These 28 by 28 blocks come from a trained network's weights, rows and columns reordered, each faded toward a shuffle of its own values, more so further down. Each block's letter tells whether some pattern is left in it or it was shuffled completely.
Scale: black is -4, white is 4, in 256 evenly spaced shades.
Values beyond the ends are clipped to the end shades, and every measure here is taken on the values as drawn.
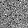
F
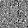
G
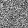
F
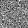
F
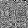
G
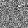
G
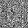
G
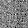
G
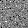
F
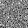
F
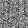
G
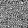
G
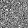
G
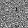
G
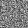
F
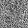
F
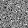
F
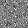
F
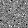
F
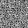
F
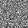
G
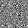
G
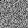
G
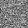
G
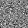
G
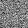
F
